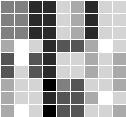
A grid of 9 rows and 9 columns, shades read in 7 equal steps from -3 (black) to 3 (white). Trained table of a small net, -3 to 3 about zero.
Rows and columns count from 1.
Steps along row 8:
up same down up same up up down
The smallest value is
-3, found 2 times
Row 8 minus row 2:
1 2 4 0 -3 -2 3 1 0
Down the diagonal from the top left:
0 0 -2 -2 2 2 2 3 1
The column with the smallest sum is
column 4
